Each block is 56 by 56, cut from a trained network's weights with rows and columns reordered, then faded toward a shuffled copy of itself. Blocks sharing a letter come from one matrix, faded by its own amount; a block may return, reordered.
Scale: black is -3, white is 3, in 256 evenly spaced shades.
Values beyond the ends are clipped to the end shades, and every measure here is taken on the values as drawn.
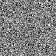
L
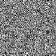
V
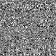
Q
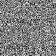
L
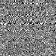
V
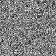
L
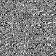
Q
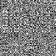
V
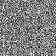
V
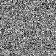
L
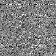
V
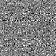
V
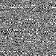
Q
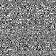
Q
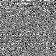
Q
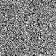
L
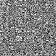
L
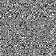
V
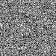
L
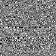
Q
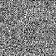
V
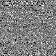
Q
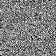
L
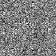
V
